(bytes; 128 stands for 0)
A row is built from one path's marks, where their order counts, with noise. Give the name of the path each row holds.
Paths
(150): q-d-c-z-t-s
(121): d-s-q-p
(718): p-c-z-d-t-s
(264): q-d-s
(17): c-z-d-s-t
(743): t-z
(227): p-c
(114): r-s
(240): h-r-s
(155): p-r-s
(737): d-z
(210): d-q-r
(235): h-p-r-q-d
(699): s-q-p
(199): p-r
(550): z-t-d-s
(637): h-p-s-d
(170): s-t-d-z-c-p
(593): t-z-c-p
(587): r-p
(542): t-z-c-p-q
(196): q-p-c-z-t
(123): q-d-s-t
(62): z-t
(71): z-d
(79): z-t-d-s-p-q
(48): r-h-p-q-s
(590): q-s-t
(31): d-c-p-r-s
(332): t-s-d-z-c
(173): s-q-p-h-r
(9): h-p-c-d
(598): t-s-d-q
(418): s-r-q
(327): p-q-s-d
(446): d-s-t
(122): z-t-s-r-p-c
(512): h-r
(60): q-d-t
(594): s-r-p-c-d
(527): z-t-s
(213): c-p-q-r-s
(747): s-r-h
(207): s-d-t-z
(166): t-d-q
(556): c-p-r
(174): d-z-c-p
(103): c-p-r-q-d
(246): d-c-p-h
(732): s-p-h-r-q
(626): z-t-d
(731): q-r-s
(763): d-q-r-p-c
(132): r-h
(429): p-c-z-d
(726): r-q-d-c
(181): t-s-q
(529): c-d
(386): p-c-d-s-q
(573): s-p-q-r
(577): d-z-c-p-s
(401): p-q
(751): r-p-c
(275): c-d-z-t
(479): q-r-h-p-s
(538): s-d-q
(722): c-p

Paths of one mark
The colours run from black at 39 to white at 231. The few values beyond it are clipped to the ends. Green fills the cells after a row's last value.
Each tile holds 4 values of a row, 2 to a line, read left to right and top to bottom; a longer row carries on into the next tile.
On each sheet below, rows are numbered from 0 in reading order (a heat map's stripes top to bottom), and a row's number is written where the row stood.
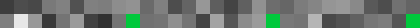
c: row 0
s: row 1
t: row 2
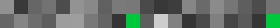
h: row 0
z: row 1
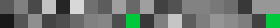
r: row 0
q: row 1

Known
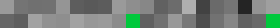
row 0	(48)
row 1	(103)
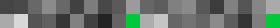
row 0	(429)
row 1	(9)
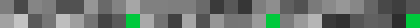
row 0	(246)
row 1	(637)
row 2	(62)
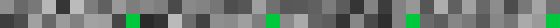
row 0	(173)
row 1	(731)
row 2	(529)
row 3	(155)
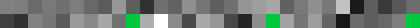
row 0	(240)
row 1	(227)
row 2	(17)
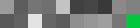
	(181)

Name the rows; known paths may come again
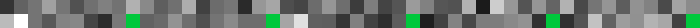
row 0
(174)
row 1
(103)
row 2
(429)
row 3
(512)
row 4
(732)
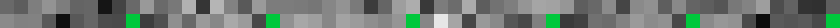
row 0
(626)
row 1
(173)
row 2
(699)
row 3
(751)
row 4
(747)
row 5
(207)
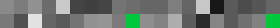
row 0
(590)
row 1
(150)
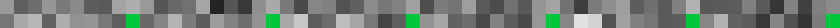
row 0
(401)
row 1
(386)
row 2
(246)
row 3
(594)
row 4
(542)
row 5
(529)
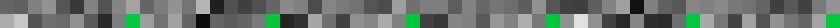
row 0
(9)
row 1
(17)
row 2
(731)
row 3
(240)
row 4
(332)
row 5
(637)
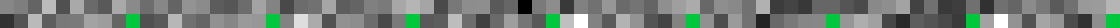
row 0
(573)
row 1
(213)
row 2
(763)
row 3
(166)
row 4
(722)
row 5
(446)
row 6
(275)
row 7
(227)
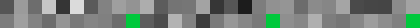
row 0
(587)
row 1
(598)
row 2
(79)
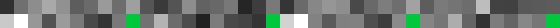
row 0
(593)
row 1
(737)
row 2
(170)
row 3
(527)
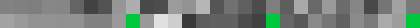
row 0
(121)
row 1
(196)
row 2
(155)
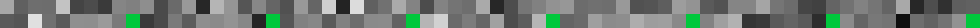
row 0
(181)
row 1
(132)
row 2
(199)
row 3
(577)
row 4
(48)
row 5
(62)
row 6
(550)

